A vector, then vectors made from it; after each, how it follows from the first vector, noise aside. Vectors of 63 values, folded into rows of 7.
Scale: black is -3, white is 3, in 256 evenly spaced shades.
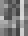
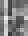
reversed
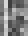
reversed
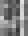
copied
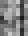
negated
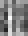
wrapped around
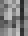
negated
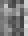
wrapped around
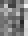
wrapped around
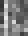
wrapped around
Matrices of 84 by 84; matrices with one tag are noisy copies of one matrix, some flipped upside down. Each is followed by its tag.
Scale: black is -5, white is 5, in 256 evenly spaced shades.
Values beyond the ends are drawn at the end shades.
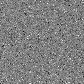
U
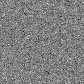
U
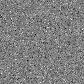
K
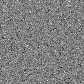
U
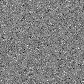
U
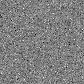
K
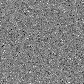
U
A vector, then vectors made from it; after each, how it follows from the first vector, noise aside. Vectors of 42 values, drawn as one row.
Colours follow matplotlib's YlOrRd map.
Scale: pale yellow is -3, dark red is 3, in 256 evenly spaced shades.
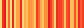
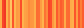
shrunk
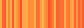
shrunk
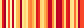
scaled up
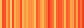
shrunk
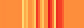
partly zeroed
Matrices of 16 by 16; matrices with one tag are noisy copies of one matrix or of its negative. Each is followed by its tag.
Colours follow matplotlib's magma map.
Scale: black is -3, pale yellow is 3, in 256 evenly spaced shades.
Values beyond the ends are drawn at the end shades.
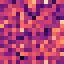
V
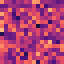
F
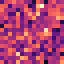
V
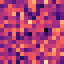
V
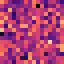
F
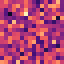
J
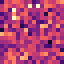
F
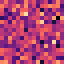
J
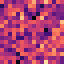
V
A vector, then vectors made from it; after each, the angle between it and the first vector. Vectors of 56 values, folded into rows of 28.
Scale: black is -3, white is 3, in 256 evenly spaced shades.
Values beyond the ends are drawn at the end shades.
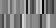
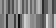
partly aligned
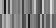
partly opposed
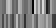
orthogonal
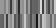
partly aligned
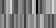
partly opposed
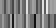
partly opposed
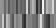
nearly opposite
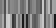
partly opposed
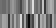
partly opposed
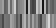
nearly parallel
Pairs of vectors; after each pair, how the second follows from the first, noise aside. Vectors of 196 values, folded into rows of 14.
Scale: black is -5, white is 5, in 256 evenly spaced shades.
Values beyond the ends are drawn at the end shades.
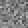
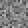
wrapped around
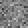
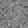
shrunk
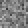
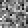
scaled up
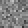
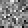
scaled up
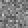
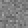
shrunk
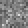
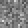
wrapped around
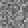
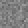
shrunk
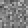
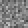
reversed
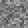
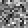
scaled up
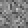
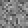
reversed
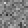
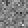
reversed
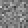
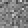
wrapped around
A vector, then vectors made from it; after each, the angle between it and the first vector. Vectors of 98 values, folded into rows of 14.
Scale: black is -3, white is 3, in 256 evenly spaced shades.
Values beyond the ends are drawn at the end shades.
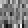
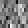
orthogonal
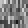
partly aligned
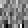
nearly parallel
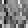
orthogonal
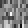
nearly opposite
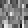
nearly opposite
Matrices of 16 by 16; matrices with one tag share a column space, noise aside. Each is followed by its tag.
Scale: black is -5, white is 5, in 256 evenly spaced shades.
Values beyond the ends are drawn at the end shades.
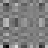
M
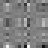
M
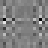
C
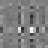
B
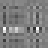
B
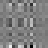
M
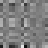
M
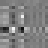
B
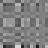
M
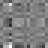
M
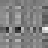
B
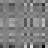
M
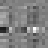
B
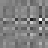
C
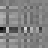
B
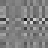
C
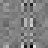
M
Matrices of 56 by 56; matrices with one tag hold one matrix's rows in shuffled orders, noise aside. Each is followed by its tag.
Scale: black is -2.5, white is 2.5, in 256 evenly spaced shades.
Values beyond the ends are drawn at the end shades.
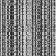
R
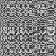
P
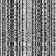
R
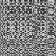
P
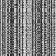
R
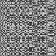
P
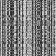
R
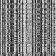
R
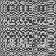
P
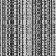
R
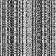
R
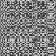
P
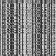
R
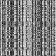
R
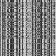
R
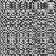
P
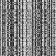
R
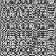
P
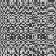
P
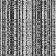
R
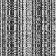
R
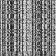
R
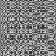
P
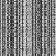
R
